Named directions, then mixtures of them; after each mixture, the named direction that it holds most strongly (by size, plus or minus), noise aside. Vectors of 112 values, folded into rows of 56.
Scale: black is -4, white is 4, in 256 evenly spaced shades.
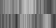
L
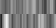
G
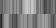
L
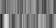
G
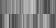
L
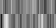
G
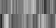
G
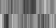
G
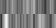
G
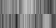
L
